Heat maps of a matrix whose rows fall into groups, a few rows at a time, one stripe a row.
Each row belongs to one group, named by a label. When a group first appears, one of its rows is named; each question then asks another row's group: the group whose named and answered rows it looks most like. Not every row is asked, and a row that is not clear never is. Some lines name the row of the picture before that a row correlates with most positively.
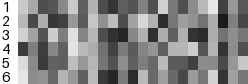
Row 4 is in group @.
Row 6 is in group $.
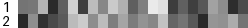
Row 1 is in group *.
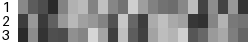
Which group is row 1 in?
@
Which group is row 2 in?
*
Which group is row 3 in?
*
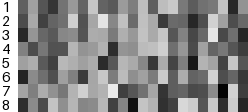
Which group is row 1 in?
*
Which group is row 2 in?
*
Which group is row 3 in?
*
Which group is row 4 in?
*
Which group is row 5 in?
$
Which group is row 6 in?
*
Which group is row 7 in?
@
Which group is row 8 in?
@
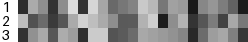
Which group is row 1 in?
*
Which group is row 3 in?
*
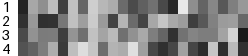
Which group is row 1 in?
@
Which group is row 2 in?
*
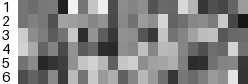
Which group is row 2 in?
*
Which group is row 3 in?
$
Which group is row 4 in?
$
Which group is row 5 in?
*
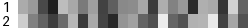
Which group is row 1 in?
$
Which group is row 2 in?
$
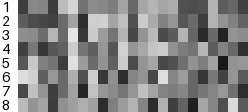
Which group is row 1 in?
*
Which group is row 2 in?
*
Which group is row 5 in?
@
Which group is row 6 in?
$
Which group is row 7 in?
*
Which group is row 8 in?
$
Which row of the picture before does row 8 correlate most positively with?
1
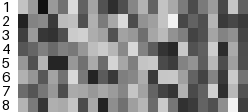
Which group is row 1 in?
$
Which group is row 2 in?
*
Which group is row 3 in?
*
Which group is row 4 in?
@
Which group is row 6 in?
$
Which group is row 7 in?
@
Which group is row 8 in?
$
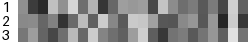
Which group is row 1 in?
$
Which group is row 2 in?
@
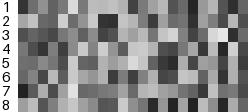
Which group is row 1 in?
*
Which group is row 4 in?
@
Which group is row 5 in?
@
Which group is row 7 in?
*
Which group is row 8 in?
$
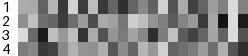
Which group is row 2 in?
@
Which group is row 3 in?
$
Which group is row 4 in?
*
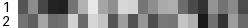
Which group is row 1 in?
*
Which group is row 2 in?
@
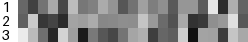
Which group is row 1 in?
@
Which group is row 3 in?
$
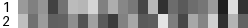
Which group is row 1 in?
@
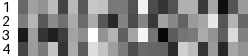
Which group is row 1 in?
@
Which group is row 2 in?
$
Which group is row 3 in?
@
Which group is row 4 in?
@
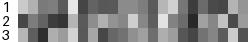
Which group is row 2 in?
*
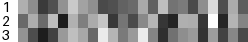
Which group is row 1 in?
$
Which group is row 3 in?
@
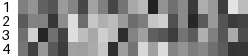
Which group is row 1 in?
$
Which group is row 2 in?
*
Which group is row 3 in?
@
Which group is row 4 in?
*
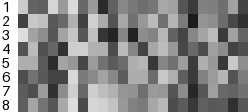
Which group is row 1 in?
$
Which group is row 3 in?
$
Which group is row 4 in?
*
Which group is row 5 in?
$
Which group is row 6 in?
*
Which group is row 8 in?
*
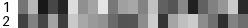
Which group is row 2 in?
@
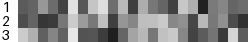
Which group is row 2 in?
*
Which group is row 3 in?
$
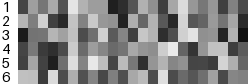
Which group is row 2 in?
@
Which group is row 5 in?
*
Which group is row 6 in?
$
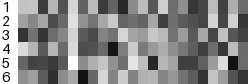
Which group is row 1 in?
$
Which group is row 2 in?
@
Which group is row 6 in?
*
